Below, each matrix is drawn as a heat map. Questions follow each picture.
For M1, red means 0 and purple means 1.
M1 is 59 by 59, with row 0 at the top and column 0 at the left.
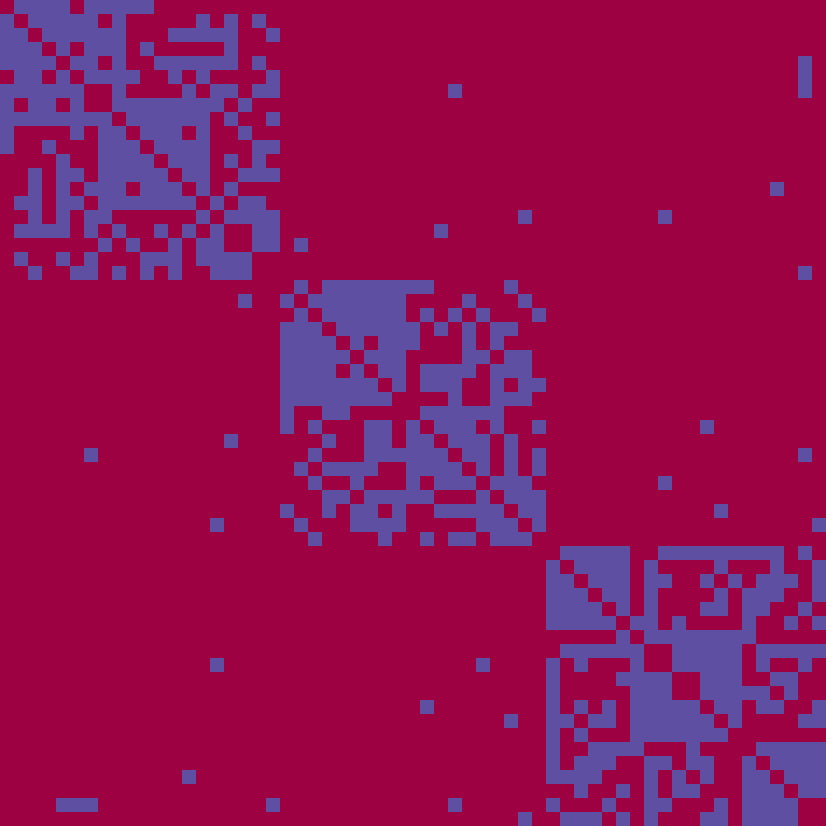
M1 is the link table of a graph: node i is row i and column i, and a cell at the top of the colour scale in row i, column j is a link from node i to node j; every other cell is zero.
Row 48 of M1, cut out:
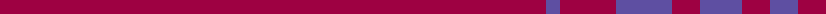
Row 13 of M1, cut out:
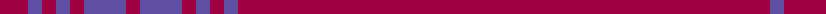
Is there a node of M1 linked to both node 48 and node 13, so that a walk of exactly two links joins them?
yes
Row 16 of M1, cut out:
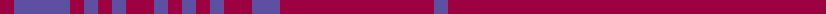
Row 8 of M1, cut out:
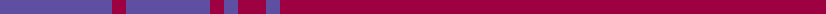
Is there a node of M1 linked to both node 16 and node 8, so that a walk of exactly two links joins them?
yes
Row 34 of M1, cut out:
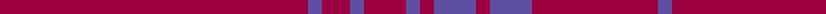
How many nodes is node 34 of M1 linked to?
10
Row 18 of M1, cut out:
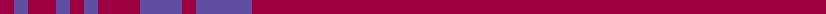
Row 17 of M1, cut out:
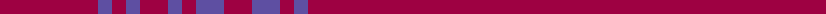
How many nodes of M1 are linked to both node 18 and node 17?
3
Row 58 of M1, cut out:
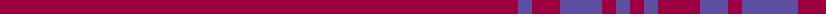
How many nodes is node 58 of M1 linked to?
12
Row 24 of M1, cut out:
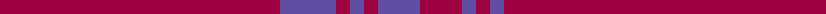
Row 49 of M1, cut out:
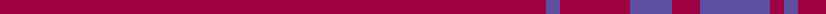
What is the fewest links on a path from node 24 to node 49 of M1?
4
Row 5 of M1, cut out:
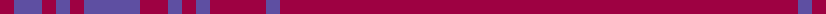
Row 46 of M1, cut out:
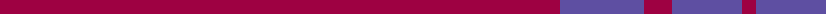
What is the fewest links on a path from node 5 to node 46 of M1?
2
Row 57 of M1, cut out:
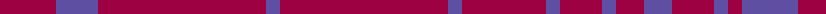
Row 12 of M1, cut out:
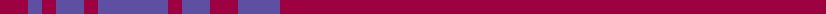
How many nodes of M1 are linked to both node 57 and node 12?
3
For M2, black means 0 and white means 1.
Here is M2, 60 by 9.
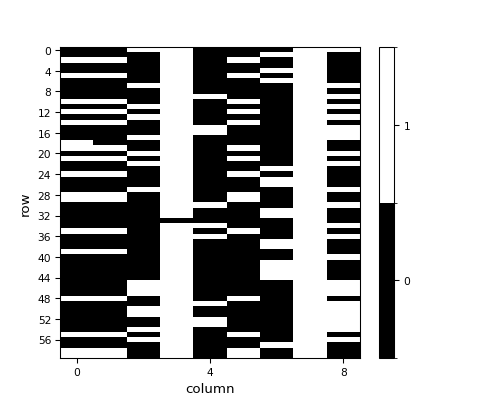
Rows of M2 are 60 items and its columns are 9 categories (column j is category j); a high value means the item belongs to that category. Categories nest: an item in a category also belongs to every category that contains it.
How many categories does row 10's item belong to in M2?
5
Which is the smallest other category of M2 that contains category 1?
0
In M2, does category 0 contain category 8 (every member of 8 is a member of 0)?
no
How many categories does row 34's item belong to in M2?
4
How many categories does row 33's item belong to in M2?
1
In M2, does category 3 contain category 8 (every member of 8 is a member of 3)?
yes
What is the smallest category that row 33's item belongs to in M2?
7
